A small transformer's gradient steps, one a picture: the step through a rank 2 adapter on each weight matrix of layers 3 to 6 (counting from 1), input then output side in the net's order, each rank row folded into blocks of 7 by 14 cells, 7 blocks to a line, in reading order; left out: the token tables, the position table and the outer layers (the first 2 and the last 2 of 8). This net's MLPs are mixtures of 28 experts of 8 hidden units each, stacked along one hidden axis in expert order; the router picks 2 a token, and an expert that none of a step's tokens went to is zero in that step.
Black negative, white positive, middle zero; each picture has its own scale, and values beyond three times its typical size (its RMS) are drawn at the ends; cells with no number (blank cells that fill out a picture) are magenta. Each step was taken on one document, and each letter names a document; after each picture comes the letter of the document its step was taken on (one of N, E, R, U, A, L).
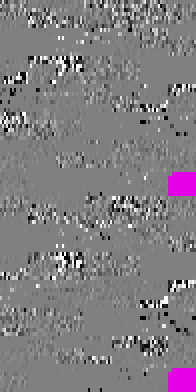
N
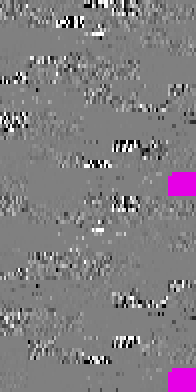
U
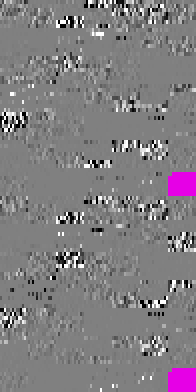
U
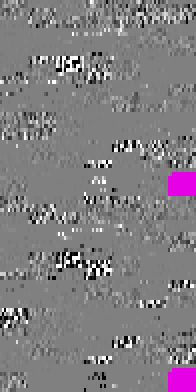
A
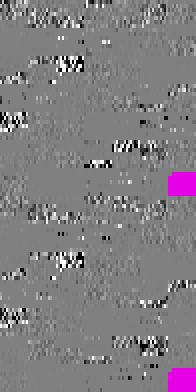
N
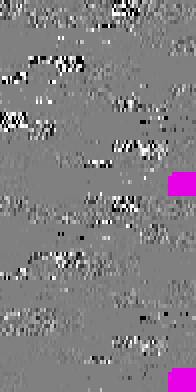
N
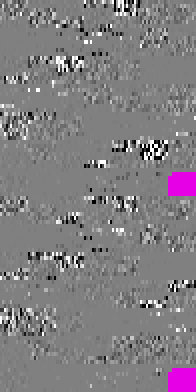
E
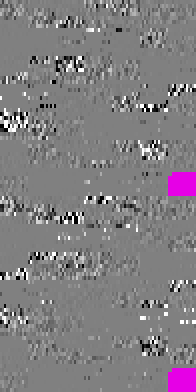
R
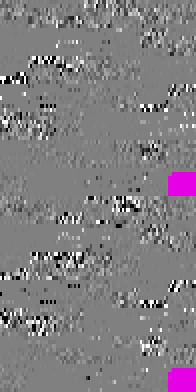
R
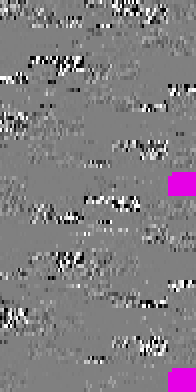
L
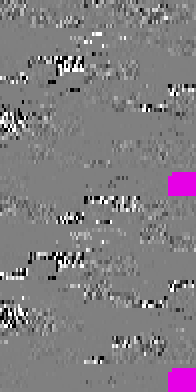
L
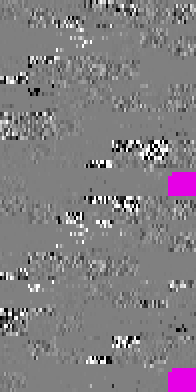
E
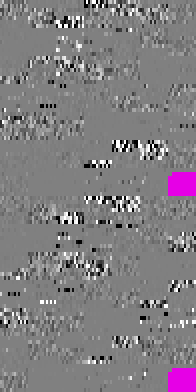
R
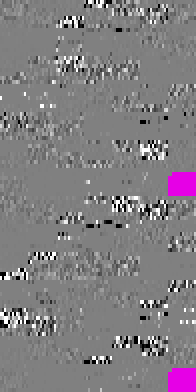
R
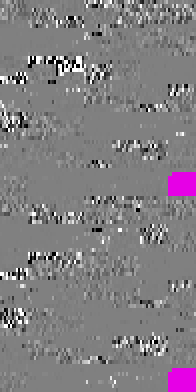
L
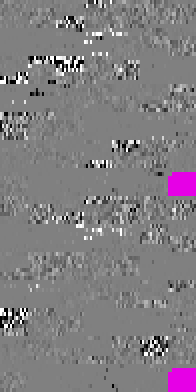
E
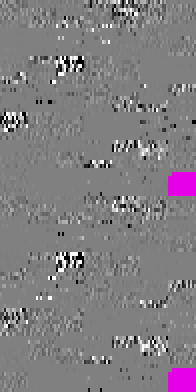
N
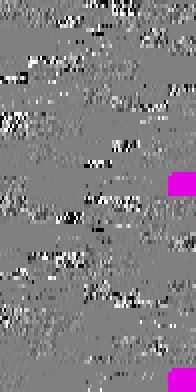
U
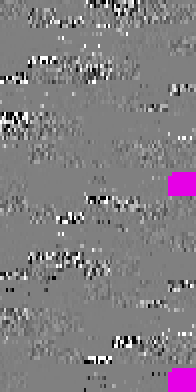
A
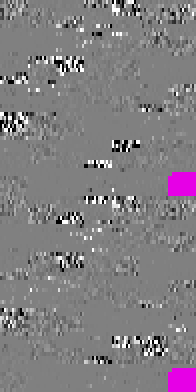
E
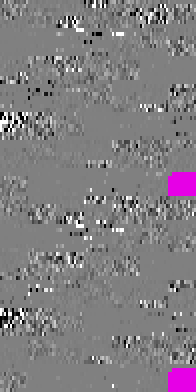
E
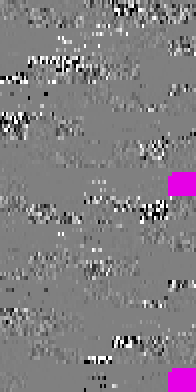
A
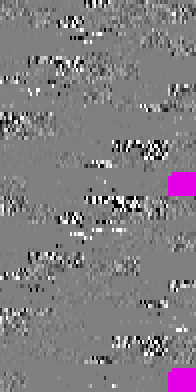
E
